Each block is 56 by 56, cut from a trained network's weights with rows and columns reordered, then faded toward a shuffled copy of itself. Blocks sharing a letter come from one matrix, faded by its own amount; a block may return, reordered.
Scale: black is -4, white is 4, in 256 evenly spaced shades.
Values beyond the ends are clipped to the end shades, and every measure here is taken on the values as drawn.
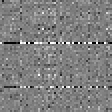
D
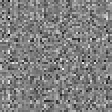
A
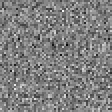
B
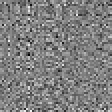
A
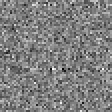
B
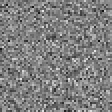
B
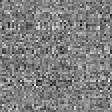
A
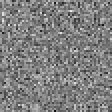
B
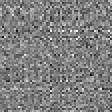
A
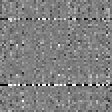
D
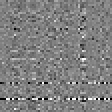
D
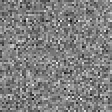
B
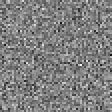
B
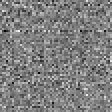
A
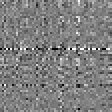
D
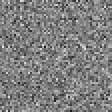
B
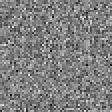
B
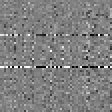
D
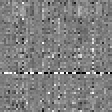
D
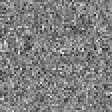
B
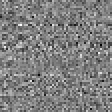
A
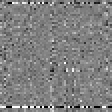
D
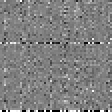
D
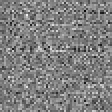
A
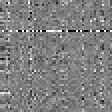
D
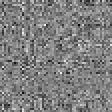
A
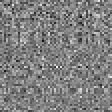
A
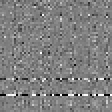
D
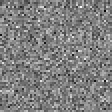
B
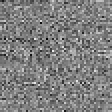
A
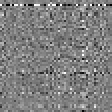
D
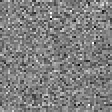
B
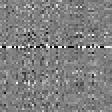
D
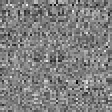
A
